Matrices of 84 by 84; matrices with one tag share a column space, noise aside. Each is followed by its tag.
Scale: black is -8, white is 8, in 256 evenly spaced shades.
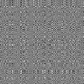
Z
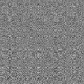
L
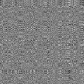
Z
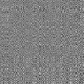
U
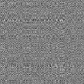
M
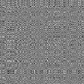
Z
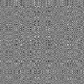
Z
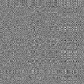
Z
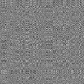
Z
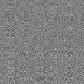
L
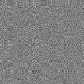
Z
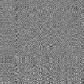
U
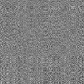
U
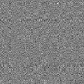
M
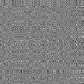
Z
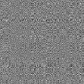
M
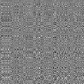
L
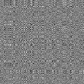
Z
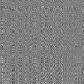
U
